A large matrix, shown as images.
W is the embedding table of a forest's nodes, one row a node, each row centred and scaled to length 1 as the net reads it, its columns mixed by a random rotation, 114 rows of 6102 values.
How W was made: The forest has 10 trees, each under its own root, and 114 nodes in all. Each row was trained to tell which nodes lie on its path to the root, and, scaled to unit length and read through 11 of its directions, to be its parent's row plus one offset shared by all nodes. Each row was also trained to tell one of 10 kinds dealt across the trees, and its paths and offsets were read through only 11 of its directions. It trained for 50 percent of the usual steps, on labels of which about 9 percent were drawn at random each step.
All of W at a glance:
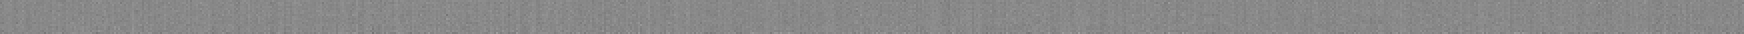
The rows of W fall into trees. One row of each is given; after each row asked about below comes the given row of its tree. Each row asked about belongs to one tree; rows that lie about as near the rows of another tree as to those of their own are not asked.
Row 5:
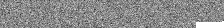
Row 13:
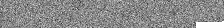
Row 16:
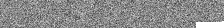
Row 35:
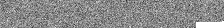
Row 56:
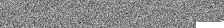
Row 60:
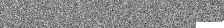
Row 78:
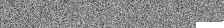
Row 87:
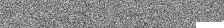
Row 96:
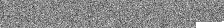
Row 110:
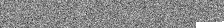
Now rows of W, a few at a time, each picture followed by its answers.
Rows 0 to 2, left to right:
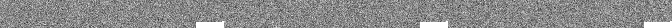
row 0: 110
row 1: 35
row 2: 110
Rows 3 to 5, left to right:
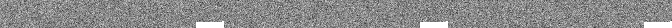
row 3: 87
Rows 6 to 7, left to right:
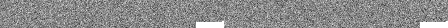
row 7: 96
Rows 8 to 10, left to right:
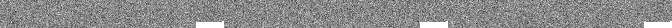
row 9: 16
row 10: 56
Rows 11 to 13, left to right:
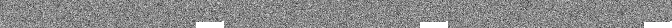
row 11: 96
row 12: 78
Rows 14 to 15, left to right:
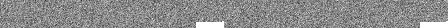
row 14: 110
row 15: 78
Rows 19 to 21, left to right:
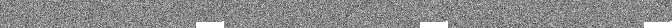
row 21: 5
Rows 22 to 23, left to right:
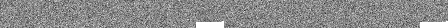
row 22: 16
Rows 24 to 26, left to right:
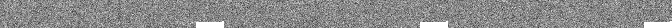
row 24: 56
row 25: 56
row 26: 110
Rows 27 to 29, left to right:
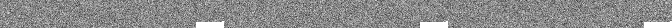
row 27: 35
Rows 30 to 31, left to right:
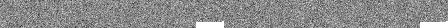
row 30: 56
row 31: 110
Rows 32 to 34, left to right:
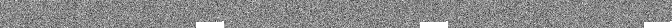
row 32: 110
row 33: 16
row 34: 16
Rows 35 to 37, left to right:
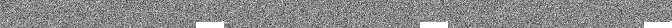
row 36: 35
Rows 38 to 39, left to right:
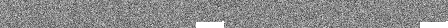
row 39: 35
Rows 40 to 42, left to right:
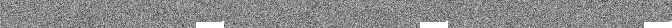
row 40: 87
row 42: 35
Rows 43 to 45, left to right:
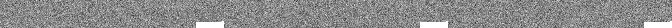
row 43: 87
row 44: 87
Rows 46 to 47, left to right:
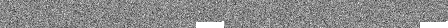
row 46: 56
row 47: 16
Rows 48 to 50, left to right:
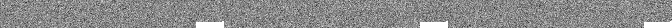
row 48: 110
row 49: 56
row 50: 56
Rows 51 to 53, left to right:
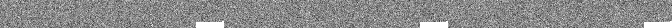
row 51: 56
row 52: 16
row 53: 16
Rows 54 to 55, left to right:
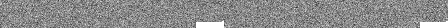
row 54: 60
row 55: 56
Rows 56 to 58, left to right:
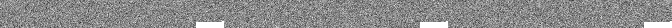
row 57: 35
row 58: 16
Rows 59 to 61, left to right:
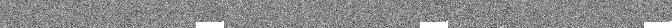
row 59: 56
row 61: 35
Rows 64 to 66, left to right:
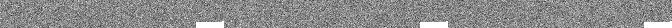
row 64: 87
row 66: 110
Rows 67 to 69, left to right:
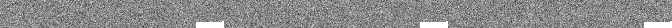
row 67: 87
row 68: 110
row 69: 78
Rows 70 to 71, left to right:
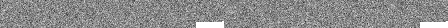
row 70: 16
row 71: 78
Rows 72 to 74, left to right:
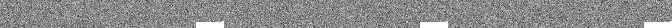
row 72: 5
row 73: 35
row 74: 110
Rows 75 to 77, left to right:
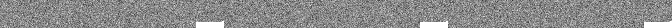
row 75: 56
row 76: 110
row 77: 60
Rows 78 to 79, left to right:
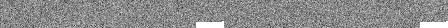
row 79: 35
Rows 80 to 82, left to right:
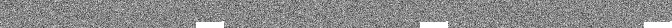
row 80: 35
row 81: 16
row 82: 35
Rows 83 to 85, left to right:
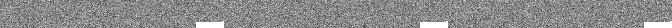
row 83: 16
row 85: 110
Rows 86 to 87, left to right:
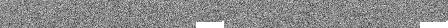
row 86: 87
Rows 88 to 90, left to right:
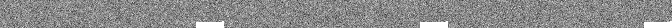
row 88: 56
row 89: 87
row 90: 110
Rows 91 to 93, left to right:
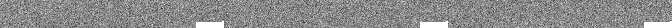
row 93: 78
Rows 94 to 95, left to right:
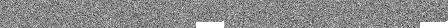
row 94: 87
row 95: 96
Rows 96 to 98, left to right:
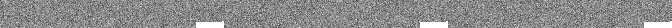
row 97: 13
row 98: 13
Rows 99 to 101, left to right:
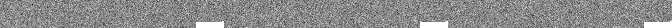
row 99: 35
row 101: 87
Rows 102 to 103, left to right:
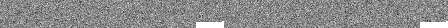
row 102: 13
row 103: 87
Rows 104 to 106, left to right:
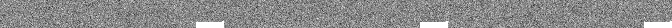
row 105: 78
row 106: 87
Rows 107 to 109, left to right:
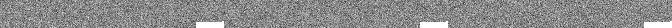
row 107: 35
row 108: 78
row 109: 87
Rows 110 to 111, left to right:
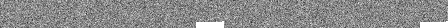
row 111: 16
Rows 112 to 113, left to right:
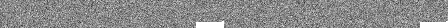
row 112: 56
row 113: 13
